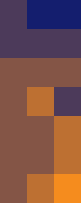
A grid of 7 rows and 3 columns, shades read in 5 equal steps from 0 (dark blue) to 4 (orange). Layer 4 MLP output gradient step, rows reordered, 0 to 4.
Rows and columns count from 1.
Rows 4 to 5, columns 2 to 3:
3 1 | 2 3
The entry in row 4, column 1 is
2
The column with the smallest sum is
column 1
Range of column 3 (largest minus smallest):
4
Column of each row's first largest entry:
1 1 1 2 3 3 3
